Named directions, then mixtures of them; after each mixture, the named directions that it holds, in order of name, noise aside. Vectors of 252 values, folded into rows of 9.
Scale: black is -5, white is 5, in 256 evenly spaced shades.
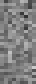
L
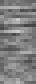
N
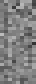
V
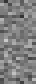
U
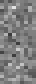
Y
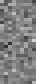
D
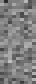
L, U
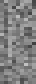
V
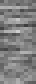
N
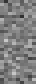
U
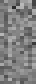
V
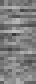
N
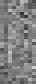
L, V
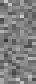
U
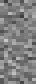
U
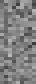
V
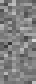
D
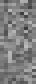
L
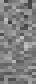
L, V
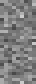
U, V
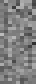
V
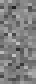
Y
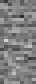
N, U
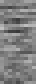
N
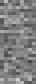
N, U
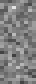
L, Y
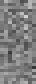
L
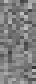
L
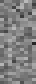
U, V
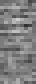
L, N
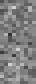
Y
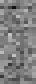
N, Y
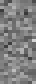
D, Y
